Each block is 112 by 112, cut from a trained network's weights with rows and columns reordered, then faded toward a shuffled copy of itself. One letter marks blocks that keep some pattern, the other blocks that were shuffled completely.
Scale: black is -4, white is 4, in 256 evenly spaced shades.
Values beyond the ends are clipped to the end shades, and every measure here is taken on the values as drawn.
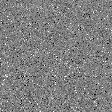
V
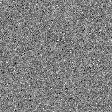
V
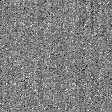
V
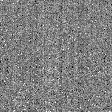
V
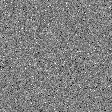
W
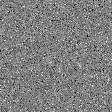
W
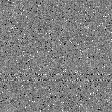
V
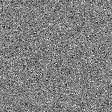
W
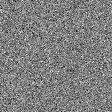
W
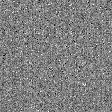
V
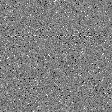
V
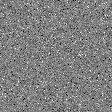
W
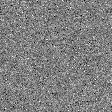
W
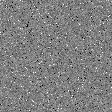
W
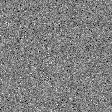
V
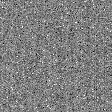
V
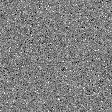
W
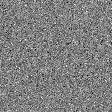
V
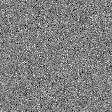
V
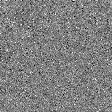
V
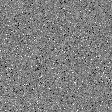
W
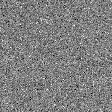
V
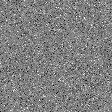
W
